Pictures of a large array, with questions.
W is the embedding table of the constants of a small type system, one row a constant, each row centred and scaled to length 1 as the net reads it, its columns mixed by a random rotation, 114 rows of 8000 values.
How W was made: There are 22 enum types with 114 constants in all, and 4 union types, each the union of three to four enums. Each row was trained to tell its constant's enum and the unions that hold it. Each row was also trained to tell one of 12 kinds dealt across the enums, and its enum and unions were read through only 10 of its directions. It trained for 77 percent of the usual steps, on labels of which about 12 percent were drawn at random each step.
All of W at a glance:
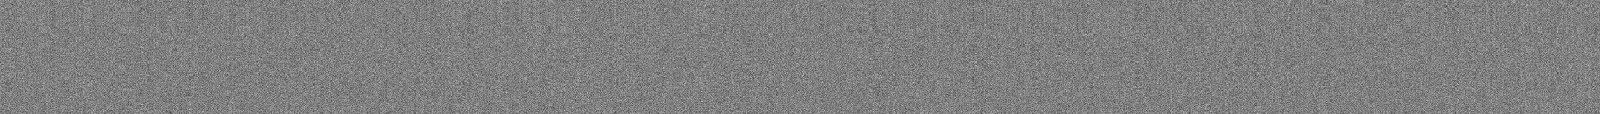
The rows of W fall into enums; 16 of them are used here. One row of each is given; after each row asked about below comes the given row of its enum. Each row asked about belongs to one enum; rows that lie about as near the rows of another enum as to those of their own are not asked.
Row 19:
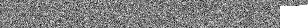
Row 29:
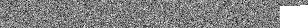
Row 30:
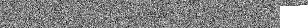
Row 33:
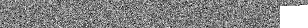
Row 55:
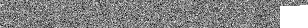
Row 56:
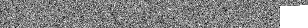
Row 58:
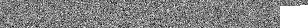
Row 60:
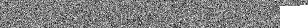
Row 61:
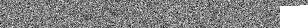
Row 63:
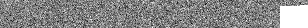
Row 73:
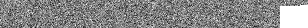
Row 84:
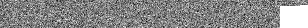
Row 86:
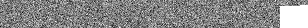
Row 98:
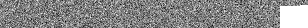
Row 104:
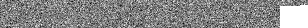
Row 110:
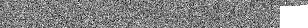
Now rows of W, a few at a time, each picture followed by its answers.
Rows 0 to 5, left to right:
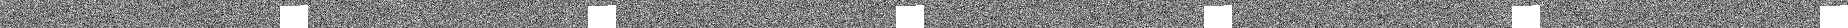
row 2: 63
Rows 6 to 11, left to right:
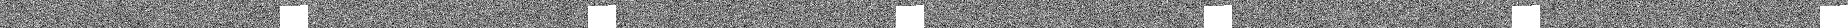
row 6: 86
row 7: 73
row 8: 61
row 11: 58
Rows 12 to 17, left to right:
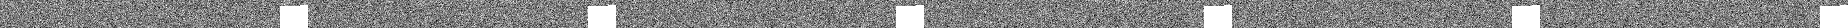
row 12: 60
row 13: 86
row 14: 58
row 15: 98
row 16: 30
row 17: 63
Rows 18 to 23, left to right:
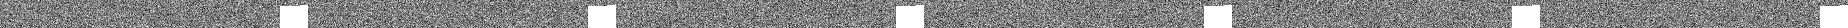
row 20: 55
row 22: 86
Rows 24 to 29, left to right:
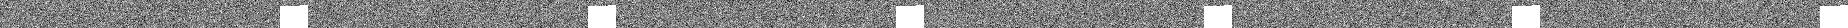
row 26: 58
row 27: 110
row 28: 58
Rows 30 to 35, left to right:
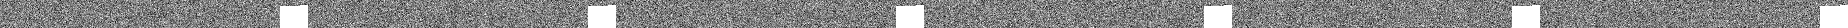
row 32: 30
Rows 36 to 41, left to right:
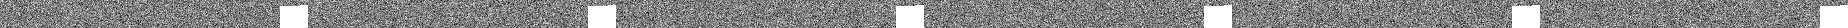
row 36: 33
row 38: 30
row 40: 60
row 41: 98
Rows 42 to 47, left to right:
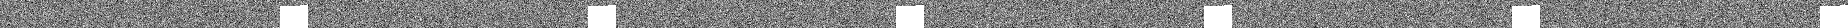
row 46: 98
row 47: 104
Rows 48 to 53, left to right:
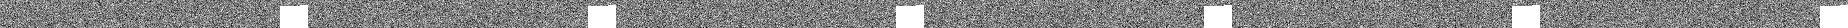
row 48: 55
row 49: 73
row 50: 73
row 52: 60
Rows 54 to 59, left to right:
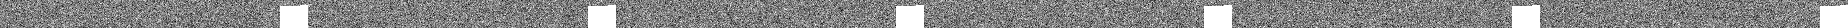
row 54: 98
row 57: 63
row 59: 110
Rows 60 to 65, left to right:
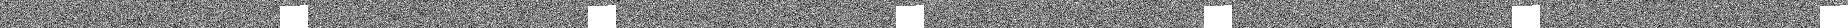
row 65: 58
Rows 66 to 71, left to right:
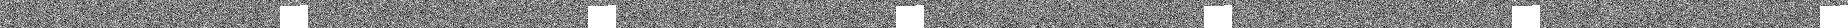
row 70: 110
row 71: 33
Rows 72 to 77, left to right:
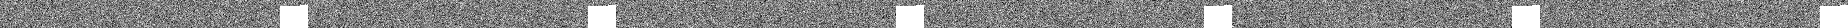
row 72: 19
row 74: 104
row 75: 33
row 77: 73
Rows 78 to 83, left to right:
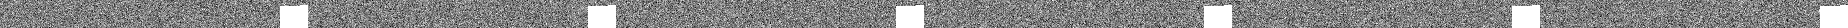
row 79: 73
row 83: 98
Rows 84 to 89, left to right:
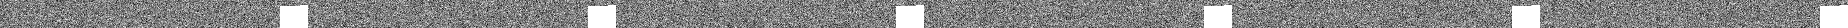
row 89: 30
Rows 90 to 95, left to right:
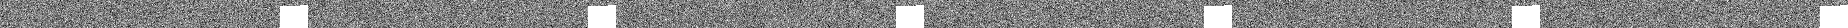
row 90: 61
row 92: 86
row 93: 63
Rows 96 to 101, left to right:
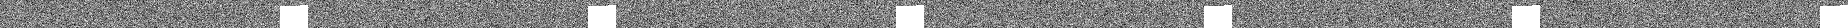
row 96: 110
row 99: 29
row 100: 30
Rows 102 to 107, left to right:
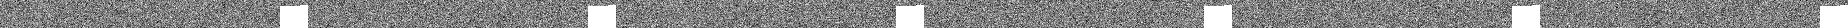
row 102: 84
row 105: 63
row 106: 60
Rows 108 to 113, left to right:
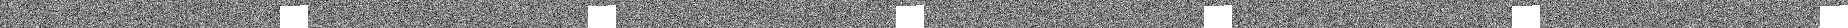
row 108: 60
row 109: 104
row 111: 84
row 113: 104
